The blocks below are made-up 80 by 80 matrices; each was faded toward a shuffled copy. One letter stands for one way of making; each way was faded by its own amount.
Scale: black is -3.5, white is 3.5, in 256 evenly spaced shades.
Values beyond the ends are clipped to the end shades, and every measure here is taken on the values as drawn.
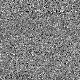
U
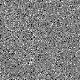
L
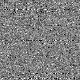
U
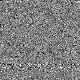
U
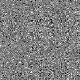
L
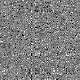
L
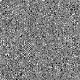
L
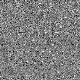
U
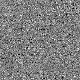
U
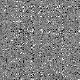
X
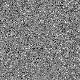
U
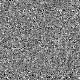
U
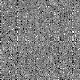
L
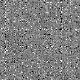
X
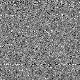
U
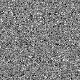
U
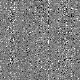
X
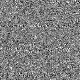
U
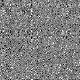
L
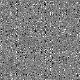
X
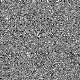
U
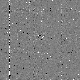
X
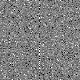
L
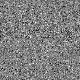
U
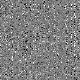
X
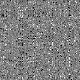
L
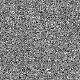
U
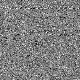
U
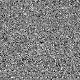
U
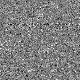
U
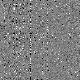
X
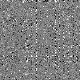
X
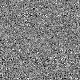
U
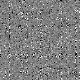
X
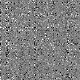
X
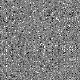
L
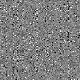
L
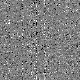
X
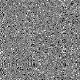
L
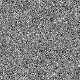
U
